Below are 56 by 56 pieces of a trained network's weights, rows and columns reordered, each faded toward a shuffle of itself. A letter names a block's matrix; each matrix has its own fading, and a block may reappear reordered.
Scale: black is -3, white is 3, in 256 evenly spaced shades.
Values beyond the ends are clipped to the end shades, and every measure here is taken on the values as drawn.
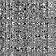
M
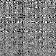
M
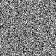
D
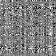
M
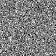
D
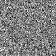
D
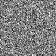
D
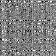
M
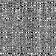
M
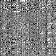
M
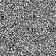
D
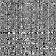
M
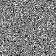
D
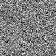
D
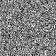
D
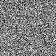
D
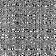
M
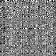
M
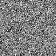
D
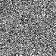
D
